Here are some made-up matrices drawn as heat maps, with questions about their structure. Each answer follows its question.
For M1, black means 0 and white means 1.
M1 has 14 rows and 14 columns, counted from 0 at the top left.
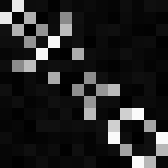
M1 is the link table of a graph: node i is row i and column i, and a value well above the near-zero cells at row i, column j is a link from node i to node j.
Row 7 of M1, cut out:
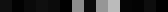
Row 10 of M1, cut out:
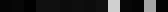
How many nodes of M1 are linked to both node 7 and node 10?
1
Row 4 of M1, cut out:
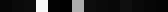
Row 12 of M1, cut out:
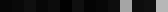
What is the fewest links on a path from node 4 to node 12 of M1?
5
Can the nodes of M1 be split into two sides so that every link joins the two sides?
no
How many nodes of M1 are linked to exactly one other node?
2
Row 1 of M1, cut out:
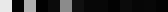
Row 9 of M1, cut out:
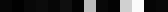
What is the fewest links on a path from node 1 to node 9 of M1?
6
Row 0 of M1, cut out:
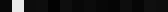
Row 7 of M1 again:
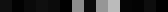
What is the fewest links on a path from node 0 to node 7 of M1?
6
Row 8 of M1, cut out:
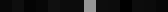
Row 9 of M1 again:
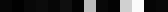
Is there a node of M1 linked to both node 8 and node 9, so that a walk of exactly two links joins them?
yes
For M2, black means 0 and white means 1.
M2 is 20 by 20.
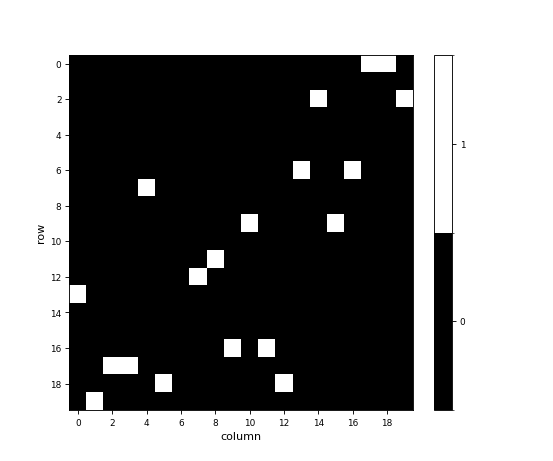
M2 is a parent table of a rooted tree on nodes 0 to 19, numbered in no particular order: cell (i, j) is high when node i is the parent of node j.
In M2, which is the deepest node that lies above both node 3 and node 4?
0
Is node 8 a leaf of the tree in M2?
yes
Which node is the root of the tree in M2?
6
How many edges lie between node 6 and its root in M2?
0
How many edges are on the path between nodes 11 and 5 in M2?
6
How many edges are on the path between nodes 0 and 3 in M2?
2
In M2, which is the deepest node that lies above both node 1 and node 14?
2
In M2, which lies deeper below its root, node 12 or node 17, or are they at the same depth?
node 12
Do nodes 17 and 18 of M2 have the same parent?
yes
